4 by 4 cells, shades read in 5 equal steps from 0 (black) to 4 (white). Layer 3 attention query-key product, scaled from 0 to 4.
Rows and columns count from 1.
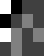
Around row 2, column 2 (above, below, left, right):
0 2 0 2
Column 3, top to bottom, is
1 2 1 1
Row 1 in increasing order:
0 1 1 4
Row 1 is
4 0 1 1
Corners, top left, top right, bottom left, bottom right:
4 1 1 1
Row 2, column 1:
0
